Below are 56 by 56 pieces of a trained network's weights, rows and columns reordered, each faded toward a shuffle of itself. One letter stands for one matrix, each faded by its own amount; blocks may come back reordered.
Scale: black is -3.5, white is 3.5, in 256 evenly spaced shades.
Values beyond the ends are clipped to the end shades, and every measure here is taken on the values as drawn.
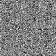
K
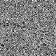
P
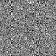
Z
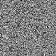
K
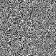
Z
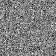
P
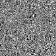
Z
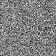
K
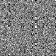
Z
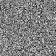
K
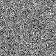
P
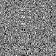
Z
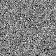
P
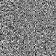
Z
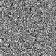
K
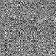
Z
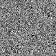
P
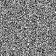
K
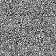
P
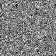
K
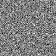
K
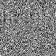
K
